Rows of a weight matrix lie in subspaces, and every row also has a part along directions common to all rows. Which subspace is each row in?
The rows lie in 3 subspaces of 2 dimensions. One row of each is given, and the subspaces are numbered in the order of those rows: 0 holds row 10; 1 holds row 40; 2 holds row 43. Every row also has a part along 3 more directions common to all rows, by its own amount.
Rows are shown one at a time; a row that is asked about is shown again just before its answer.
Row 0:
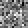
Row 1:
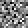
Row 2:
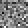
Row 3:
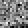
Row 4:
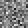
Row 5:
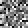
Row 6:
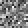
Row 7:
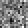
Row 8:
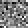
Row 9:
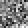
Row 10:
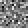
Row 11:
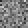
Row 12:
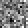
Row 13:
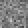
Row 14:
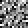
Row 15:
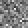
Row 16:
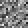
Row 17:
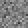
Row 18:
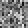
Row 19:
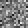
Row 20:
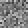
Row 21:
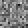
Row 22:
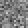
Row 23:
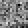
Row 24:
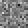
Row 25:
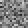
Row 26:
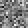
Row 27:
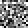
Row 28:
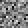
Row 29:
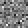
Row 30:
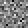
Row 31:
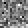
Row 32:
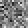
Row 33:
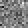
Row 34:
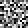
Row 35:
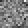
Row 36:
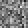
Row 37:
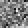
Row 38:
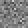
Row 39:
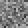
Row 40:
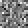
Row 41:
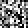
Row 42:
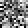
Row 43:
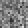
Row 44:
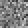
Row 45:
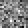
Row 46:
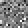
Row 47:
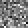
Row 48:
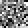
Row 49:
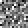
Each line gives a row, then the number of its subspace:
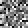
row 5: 0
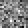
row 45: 2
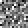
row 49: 0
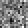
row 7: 2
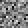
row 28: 0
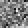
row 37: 1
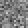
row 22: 2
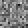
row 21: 1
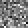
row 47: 1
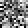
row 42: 2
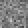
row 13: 2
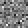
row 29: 0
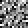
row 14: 0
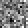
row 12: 2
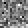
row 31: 1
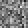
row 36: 2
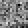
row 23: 1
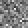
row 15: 0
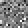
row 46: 0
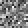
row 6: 0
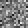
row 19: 2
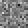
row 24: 1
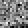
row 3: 1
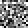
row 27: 1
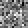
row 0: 2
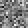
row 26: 2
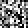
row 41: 2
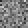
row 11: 1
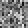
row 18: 2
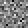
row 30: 0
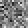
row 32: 2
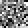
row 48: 1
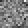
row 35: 1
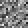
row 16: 0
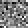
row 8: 1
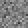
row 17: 0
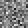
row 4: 2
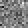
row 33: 2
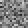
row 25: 2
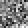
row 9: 1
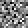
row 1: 0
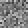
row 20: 2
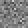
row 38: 0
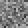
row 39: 1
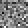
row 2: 1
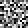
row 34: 0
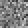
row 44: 1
